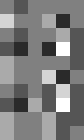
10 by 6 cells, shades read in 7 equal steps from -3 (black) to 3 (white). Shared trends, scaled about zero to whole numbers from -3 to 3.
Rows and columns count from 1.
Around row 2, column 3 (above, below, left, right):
0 0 0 1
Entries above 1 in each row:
0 1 0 1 0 1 1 1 0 0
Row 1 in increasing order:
-1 0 0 0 0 0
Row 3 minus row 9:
-1 -1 0 -1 2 0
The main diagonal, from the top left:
0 0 0 -2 0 0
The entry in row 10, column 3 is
0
